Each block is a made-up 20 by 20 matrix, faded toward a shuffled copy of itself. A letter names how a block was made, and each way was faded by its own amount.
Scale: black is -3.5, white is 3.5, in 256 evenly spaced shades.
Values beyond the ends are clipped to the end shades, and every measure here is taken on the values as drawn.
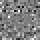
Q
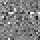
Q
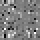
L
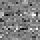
Q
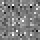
L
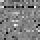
Q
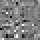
L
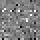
Q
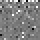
Q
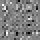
L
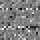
Q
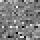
Q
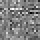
Q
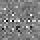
Q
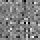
Q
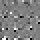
L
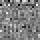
Q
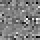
Q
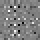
L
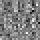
L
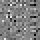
L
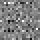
Q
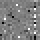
L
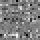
Q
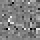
L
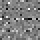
Q
